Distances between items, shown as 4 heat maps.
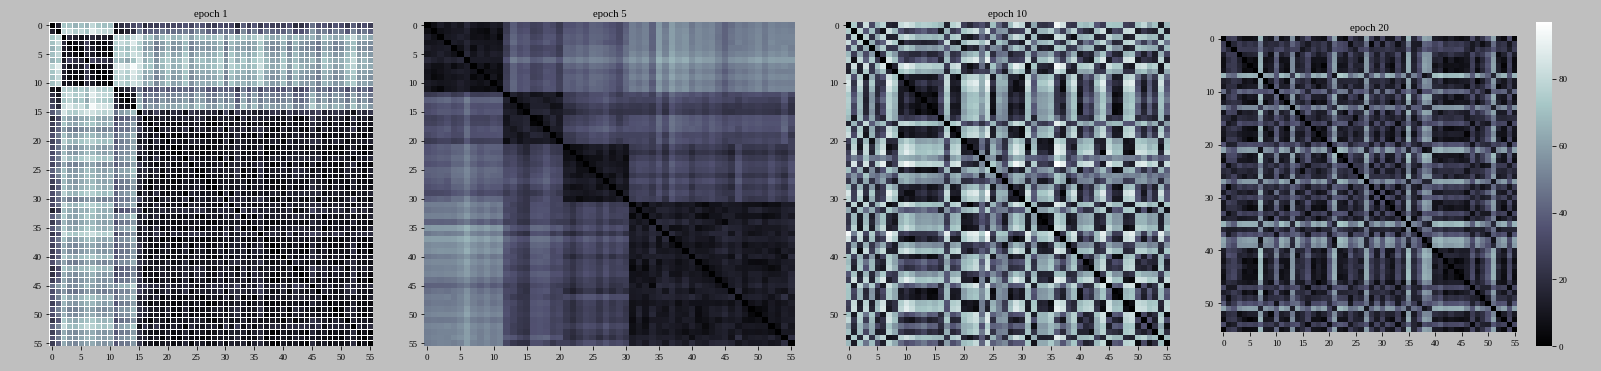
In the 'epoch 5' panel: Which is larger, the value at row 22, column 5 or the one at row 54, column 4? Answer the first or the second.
the second
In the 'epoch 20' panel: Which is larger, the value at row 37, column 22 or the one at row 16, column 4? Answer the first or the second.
the first
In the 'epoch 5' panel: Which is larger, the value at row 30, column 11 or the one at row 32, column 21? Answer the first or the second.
the first
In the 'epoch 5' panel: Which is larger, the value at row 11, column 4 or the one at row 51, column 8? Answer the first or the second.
the second
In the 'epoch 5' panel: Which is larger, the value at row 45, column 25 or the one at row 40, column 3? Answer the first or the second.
the second
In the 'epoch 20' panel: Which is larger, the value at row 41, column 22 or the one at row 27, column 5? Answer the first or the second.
the second
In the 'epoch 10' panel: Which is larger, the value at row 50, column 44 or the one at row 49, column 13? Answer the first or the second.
the first
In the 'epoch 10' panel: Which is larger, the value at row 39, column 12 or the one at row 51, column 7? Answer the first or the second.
the second
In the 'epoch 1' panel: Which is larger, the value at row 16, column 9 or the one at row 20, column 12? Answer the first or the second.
the first
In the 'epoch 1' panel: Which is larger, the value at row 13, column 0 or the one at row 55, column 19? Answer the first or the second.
the first
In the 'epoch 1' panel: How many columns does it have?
56
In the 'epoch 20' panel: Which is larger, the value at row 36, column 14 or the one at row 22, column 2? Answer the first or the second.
the second
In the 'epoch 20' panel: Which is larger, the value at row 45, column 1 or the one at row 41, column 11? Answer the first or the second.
the first
